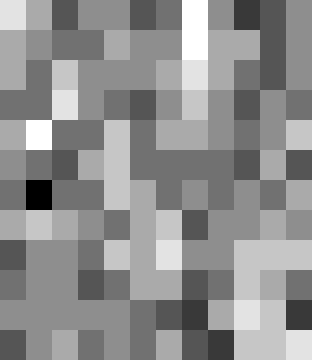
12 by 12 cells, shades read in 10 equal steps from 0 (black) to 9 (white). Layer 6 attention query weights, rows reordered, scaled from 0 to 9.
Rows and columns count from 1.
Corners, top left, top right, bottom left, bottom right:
8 5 3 8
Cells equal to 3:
17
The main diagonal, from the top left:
8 5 7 5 7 4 4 3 5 7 7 8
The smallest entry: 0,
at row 7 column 2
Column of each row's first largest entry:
8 8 8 3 2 5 5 2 7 10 10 12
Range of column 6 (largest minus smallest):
3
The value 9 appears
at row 1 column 8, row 2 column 8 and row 5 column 2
